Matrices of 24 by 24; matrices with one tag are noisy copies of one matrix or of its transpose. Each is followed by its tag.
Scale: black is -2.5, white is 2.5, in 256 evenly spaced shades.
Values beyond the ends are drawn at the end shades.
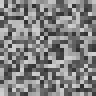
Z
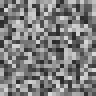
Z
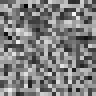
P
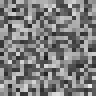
Z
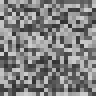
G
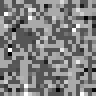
P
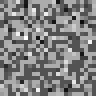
Z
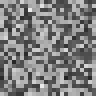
G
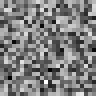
Z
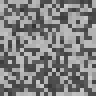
G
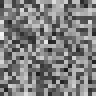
P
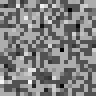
Z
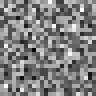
Z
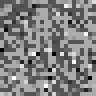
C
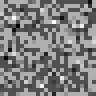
G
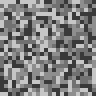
G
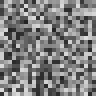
P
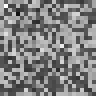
G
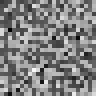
C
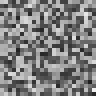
Z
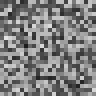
C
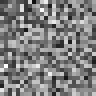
C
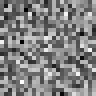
C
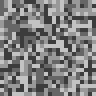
P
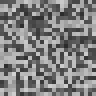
P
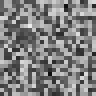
P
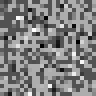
C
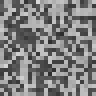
P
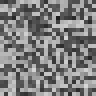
P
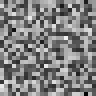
Z
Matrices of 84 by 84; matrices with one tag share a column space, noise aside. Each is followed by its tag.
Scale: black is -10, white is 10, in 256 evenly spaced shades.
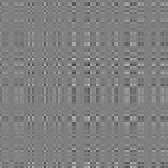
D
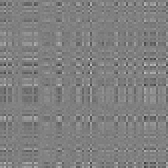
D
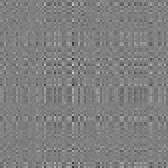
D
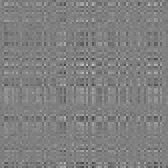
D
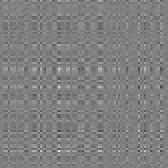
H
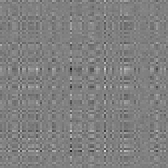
H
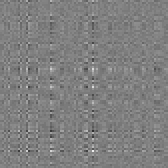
H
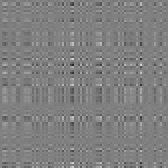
D
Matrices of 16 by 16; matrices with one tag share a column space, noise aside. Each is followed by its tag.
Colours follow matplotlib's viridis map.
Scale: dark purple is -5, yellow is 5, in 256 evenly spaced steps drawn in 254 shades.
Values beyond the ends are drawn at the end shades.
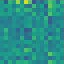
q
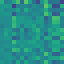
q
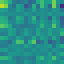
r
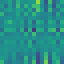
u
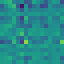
r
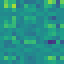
r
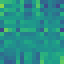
u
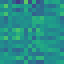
q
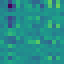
r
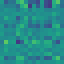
r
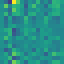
q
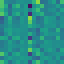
q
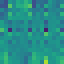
u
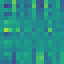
u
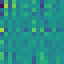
u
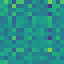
q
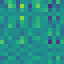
r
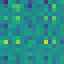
r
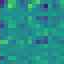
r
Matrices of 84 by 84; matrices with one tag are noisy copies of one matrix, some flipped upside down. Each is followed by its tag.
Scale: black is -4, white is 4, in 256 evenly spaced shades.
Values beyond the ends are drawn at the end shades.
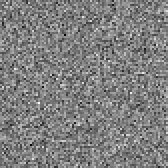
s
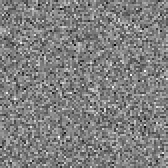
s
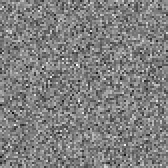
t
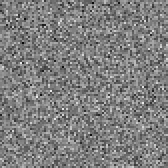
t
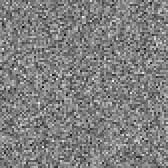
s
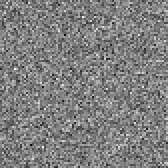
s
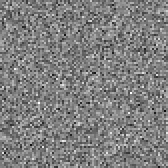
s
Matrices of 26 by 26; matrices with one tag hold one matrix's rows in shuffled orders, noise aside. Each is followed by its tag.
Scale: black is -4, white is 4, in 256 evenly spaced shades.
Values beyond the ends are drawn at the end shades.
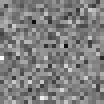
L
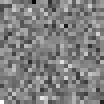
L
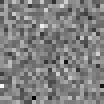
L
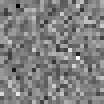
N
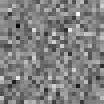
N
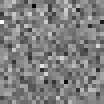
L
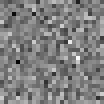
N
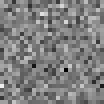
L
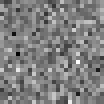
N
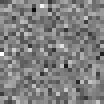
L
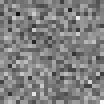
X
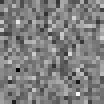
N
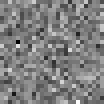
N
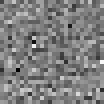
X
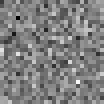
N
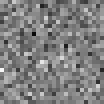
L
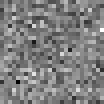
X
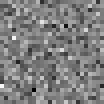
L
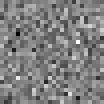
N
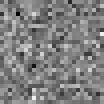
X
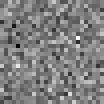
N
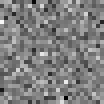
L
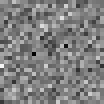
L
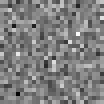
N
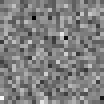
L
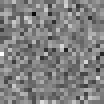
L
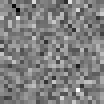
N
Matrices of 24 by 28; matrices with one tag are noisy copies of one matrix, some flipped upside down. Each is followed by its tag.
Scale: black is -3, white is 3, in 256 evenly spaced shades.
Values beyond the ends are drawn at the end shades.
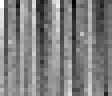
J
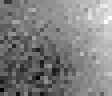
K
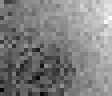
K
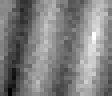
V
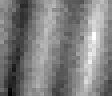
V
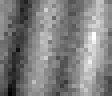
V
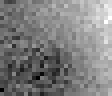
K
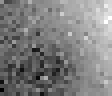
K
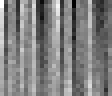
J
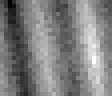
V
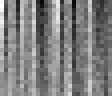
J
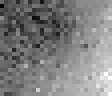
K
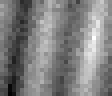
V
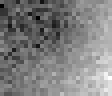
K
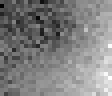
K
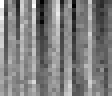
J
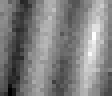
V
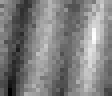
V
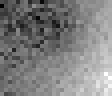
K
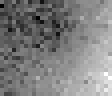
K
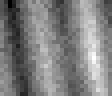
V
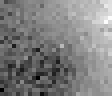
K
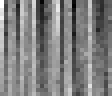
J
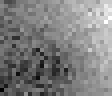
K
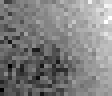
K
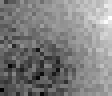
K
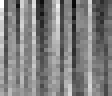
J
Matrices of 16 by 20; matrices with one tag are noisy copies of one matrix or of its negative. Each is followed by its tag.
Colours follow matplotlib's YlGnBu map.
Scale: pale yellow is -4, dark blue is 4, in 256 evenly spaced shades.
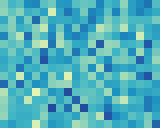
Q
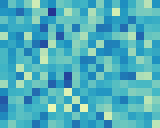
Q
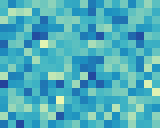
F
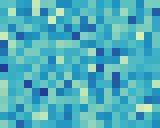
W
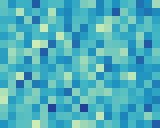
Q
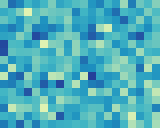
F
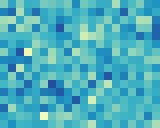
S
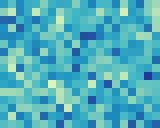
S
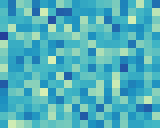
W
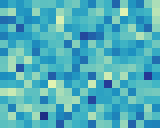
S
